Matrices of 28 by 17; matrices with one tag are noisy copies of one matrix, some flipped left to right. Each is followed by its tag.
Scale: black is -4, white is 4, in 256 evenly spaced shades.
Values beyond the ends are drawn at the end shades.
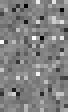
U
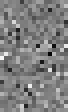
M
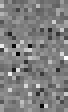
M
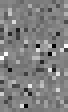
M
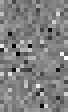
M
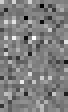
U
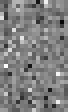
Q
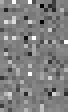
U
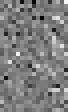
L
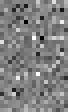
U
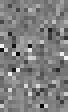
M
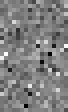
M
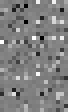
U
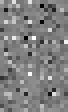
U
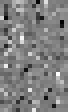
Q
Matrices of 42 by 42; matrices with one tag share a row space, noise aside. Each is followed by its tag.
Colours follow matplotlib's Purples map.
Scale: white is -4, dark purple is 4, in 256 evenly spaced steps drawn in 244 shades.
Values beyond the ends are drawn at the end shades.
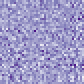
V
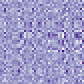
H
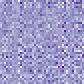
H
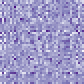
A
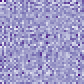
A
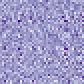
H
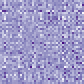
H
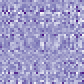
V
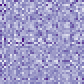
A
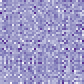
H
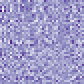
A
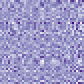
V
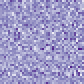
V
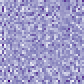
A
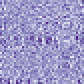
A
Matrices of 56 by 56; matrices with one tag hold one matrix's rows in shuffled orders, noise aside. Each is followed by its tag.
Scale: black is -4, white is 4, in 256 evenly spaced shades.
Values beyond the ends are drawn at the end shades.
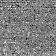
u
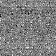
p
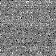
p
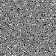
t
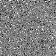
t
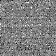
p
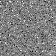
t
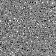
t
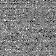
u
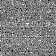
p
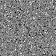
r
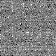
p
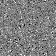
r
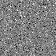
r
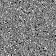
r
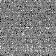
p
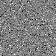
t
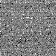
p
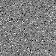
t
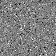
r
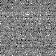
p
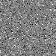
t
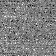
u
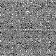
p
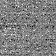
u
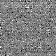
p
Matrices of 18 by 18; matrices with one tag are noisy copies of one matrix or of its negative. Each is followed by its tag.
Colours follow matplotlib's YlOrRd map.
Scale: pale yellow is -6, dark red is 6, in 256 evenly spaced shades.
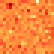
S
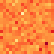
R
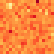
S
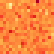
S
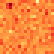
S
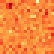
S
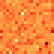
R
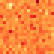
S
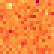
S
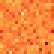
R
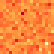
R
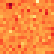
S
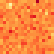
S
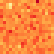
S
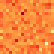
R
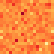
R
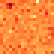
S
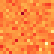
R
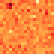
S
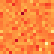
R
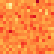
S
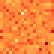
R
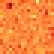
S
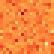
R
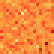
R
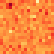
S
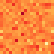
R
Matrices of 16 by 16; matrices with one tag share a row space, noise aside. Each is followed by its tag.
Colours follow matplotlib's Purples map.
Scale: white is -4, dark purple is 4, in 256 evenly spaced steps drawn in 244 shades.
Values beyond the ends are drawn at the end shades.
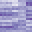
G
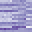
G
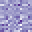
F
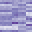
G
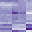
G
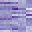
G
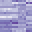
G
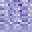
F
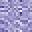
F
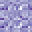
F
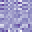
F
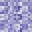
F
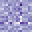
F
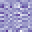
F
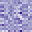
F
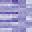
G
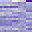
G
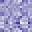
F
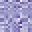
F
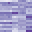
G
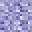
F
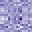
F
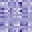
F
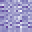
F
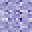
F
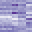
G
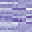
G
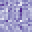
F
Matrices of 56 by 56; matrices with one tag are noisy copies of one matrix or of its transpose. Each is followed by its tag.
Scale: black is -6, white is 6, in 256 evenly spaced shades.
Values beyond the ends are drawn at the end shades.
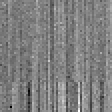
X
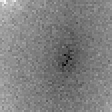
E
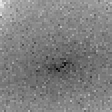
E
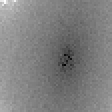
E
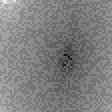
E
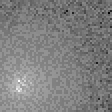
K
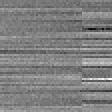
X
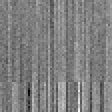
X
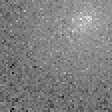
K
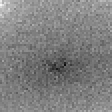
E
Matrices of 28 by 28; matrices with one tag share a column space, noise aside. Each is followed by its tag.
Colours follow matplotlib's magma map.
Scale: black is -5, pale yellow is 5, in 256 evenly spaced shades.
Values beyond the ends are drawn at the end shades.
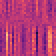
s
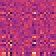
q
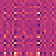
q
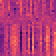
s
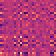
q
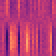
s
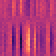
s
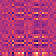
q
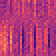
s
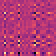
q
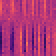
s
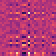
q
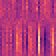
s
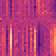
s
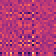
q
